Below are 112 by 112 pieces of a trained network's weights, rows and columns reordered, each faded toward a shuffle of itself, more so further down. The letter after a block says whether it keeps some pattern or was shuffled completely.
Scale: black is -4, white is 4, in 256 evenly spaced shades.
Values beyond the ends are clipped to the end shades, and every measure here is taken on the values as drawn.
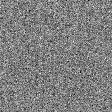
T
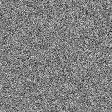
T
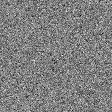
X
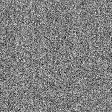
T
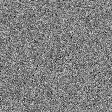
X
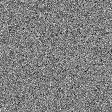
X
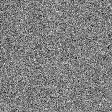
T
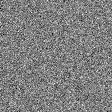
X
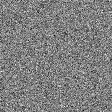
X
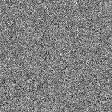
T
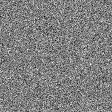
X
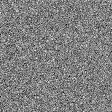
X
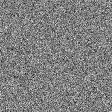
X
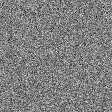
X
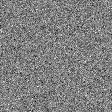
X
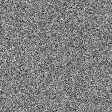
X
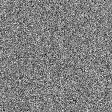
T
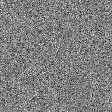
T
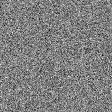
T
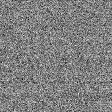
T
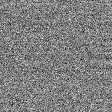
T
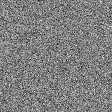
X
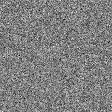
X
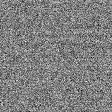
T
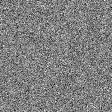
T
